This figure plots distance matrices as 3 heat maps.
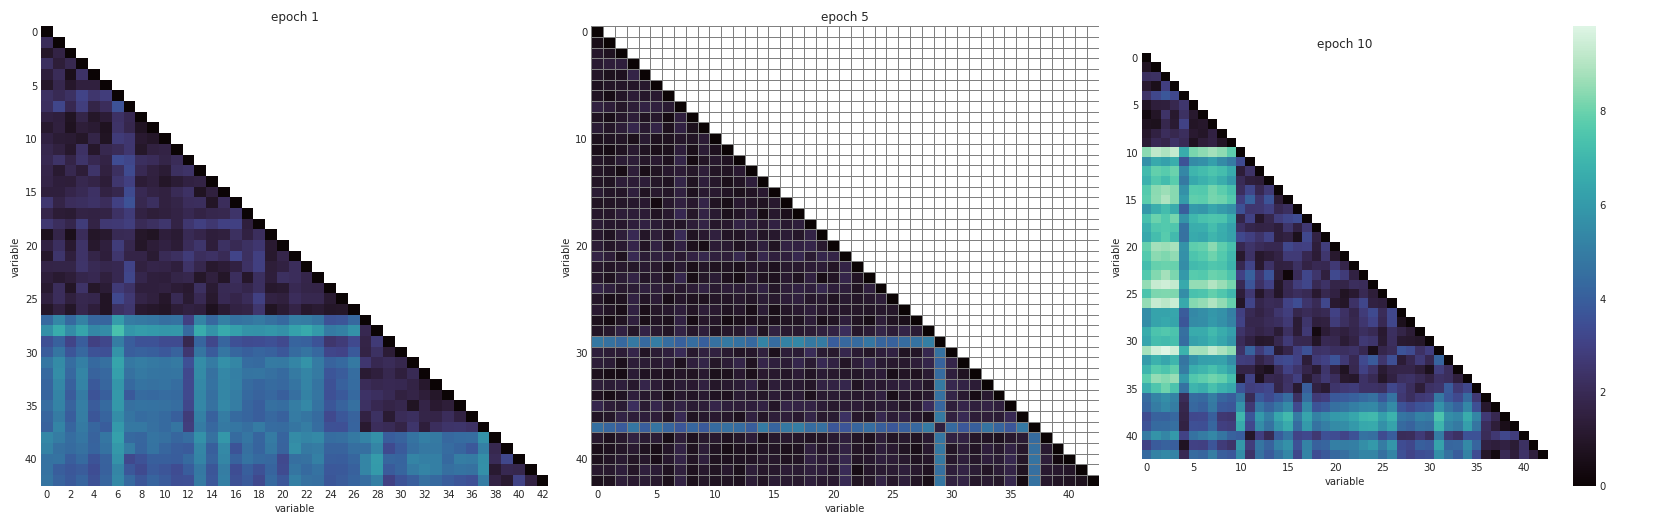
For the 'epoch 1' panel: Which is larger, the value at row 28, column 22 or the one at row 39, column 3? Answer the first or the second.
the first
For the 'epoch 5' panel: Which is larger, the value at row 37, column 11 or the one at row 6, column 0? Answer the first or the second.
the first
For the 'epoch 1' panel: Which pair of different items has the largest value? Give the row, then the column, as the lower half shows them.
28, 6
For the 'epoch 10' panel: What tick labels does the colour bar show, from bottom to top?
0, 2, 4, 6, 8
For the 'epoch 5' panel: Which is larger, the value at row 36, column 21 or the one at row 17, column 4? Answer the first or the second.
the first
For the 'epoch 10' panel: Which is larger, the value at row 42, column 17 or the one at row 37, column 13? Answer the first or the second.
the first
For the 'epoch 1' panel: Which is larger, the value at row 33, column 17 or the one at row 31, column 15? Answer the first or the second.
the second
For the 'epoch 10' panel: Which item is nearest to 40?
11
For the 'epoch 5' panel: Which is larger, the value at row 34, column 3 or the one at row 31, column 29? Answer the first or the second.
the second
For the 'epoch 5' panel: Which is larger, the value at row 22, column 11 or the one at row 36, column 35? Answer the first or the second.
the second
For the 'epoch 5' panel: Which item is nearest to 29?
37
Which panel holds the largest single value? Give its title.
epoch 10
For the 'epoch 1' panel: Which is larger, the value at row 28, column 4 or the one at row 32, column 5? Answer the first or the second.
the first
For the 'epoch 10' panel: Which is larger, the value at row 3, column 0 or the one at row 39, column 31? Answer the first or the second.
the second
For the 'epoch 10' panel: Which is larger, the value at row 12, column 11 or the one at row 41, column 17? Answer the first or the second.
the second
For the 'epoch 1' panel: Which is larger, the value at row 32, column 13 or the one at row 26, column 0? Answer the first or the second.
the first
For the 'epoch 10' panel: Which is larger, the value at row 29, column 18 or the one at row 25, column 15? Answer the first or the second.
the second
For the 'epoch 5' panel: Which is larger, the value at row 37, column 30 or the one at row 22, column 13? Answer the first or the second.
the first
